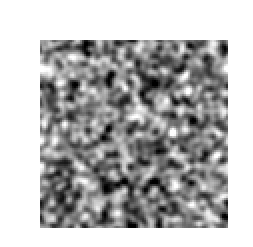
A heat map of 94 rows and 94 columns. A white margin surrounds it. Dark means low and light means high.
The bottom middle is the ninth with the lowest average. There are no regular stripes. There is no overall slope. The halves do not mirror each other. No row or column stands out. The texture is blotchy.
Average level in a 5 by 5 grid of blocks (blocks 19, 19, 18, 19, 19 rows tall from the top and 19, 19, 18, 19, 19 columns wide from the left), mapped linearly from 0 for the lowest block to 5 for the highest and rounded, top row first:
52312
13223
43321
12123
03114
